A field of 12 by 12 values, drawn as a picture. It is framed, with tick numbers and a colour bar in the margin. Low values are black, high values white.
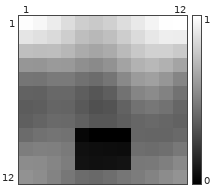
Average level on the scale: 50%. Odd patch: lower, in the bottom middle. Ninth with the highest average: top right. Ninth with the lowest average: bottom middle. Slope: up to the top.
